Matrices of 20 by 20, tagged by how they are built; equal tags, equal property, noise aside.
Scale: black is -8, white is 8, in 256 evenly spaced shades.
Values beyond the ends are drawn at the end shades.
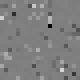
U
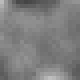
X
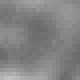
X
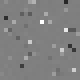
U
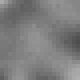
X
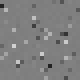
U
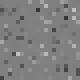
U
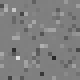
U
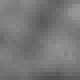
X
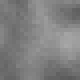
X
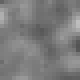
X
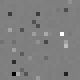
U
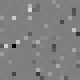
U
